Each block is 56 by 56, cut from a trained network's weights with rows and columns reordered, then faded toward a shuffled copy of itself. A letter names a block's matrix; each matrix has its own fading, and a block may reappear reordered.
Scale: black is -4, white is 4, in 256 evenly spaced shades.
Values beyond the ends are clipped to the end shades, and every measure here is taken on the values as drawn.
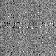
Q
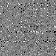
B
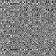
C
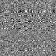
C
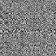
C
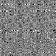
Q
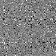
B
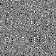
B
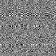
C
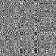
C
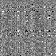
Q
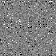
B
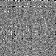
Q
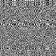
C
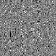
B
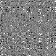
B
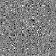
B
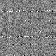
Q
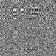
C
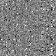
B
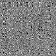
B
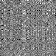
Q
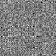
Q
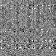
Q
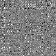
B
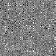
B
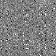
B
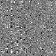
B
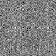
Q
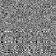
C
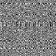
C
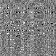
Q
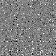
B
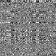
C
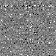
B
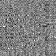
Q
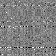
Q
